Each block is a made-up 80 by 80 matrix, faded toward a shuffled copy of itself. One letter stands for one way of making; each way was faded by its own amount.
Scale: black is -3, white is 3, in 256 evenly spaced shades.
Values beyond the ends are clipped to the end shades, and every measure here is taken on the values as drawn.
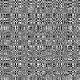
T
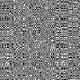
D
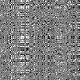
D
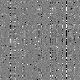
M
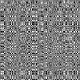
T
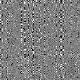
M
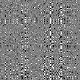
M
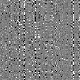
M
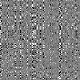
M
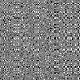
D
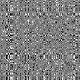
D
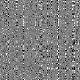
M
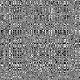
D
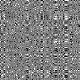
D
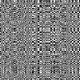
T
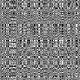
T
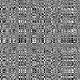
T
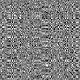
D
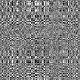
T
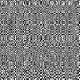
T
